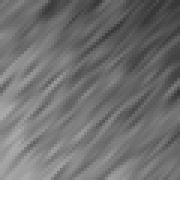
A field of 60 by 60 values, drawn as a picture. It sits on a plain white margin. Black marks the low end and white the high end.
The bottom left is the ninth with the highest average. Values rise toward the bottom left. The top right is the ninth with the lowest average. Streaks slant up to the right. The values follow a bell shape.
